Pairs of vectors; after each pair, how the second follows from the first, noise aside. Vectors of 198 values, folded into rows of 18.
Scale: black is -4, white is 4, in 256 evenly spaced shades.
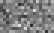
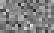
sign-scrambled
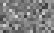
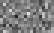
sign-scrambled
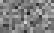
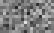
copied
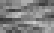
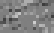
partly zeroed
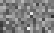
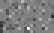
partly zeroed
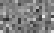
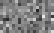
copied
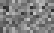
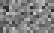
copied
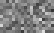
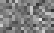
copied
